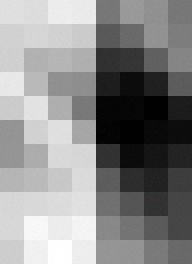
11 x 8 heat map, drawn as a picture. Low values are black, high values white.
No lone cell stands out from its neighbours. The left part is higher, up to a seam about 50% of the way across. The ninth with the lowest average is the middle right. The ninth with the highest average is the bottom left.
